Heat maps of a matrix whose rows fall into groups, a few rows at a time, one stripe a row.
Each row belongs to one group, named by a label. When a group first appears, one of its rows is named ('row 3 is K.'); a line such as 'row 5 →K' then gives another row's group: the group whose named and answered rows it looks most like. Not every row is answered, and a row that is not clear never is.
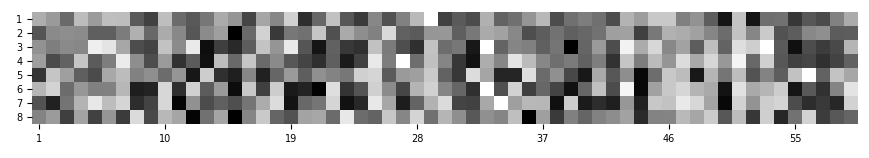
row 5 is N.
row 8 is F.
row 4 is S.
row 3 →S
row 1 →S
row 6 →S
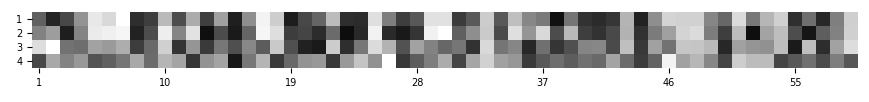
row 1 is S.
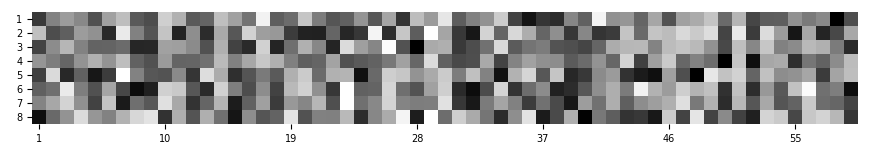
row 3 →F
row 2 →S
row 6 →F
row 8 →N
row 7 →F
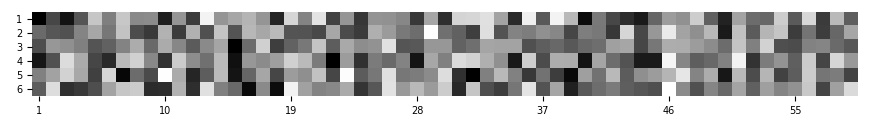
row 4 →N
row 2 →S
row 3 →F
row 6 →N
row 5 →F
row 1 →N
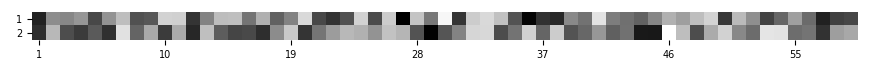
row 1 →F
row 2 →N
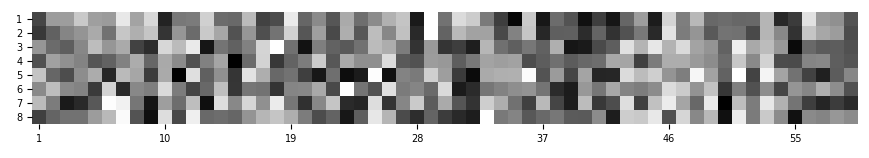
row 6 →F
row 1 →N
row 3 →S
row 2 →N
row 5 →S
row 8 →S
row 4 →F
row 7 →S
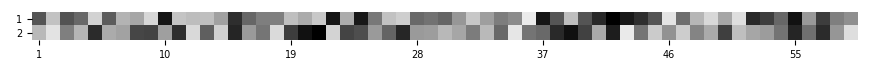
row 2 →S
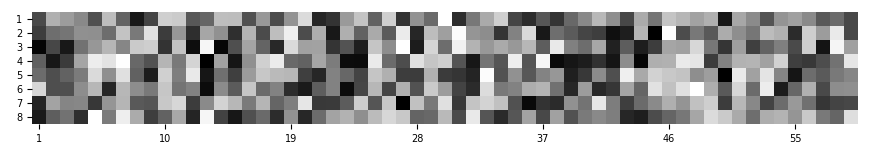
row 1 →F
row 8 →N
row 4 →S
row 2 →N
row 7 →F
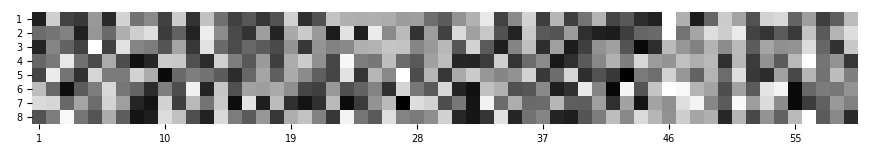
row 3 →N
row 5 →N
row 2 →N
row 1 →N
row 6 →S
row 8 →F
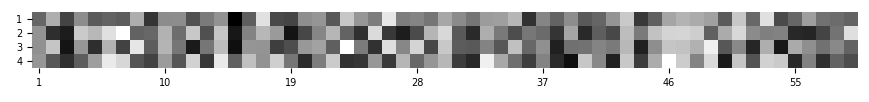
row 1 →F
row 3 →F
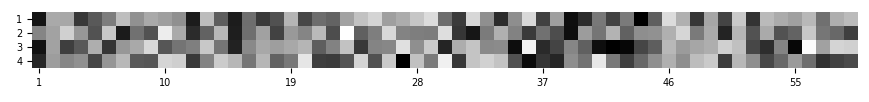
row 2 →F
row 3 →N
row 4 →F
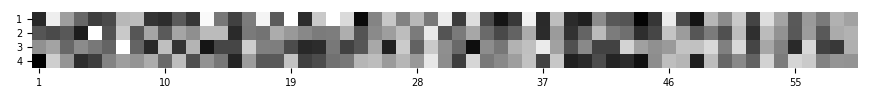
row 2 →N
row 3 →S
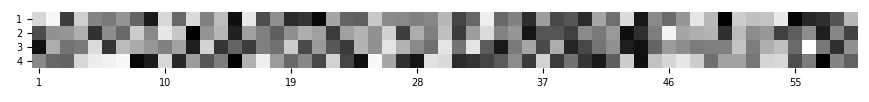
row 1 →S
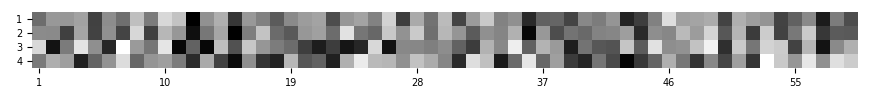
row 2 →F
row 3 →S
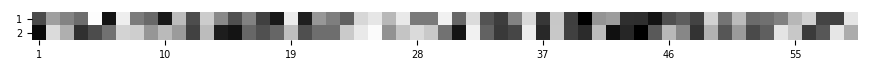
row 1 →N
